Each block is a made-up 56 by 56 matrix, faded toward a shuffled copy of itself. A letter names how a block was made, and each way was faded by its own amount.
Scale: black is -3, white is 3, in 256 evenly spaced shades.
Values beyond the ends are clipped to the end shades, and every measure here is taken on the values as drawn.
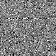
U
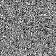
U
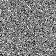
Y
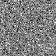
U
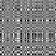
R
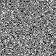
U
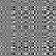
R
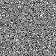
U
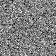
Y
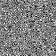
U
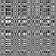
R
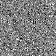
U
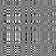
R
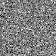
U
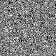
U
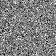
Y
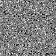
U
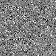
U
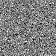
Y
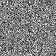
U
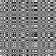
R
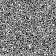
Y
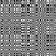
R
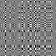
R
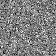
Y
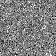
Y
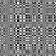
R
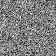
Y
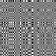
R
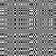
R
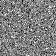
Y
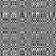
R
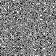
U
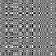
R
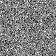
Y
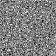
U
